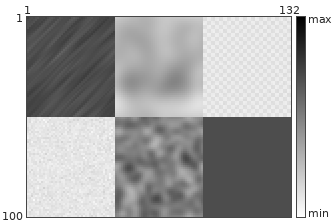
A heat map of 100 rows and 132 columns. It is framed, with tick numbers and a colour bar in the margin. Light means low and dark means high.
It is made of 2 by 3 panels. Panel 1,1: high, slanting up to the right, faint in contrast. Panel 1,2: low, smooth. Panel 1,3: very low, checkered, faint in contrast. Panel 2,1: very low, fine-grained, faint in contrast. Panel 2,2: middling, blotchy. Panel 2,3: high, flat.
